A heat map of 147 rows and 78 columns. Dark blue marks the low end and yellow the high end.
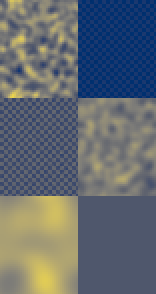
It is made of 3 by 2 panels. Panel 1,1: middling, blotchy, strong in contrast. Panel 1,2: very low, checkered, faint in contrast. Panel 2,1: low, checkered. Panel 2,2: middling, blotchy. Panel 3,1: high, smooth. Panel 3,2: low, flat.
